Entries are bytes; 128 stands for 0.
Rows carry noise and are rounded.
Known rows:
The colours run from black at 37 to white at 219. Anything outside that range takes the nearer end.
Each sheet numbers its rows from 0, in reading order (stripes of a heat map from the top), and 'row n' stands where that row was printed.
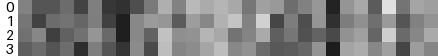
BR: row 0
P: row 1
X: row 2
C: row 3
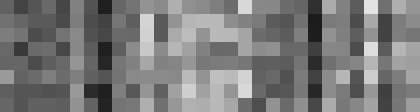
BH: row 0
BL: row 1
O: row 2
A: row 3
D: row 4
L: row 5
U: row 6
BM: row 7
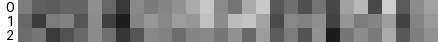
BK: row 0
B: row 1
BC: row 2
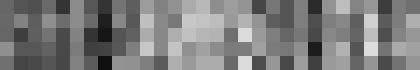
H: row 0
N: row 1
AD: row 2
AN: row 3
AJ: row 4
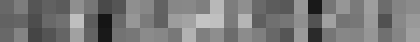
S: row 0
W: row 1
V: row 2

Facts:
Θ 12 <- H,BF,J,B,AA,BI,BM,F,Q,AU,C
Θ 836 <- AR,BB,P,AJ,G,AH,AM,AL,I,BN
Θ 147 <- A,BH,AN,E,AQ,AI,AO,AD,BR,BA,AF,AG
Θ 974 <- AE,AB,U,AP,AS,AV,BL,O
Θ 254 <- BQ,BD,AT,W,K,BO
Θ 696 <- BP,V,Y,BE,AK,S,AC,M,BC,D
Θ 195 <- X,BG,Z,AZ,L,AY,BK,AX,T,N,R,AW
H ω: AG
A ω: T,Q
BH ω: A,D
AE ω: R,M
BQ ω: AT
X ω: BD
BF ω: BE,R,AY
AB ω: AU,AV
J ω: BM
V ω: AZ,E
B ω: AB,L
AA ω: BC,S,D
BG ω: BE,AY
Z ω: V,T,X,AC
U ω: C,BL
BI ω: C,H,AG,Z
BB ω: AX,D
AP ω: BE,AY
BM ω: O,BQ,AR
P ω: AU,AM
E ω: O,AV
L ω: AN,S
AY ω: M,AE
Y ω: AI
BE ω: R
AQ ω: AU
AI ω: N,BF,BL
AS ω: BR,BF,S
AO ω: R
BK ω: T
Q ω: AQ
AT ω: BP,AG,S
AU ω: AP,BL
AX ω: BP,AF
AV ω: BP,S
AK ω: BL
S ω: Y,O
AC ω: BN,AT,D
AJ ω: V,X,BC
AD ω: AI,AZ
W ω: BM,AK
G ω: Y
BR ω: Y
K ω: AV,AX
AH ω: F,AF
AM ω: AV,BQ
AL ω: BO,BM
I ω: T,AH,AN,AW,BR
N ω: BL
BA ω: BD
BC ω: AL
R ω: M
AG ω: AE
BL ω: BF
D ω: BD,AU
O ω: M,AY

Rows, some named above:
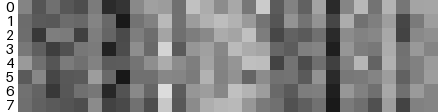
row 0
AH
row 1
BM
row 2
AU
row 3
AV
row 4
AX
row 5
V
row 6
AV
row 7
BL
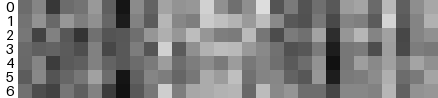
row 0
Z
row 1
N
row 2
F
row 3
BL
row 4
BP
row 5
AK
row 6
E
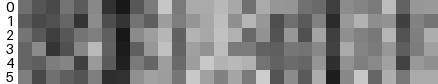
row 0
E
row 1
H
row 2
AL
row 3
BO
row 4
BF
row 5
AH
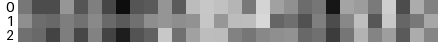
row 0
AO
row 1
L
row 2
AG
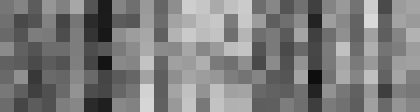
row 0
BG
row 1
AI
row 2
G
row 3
AX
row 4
BN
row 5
M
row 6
O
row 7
AB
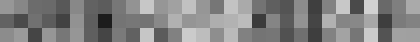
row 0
AW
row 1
AA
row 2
R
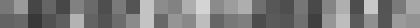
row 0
AZ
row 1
BD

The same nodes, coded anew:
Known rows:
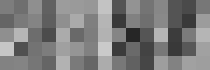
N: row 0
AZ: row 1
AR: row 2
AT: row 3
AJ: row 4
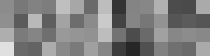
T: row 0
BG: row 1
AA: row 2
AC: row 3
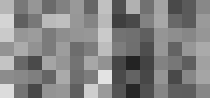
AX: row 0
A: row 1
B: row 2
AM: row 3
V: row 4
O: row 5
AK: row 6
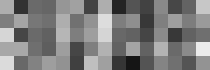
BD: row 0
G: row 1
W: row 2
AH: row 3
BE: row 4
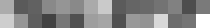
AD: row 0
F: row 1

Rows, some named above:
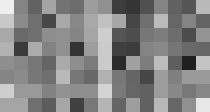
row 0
BP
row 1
J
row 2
AI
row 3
AO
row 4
AW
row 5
AJ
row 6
B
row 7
AH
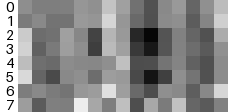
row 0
H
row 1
C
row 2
M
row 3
BE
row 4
E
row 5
BC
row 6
C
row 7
BK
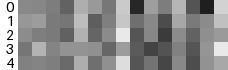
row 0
AW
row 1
I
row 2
AS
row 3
BN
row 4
BL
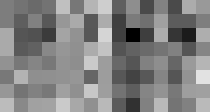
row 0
U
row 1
X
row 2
BO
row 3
AD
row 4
H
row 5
BN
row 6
BI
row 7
Q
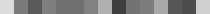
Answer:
AF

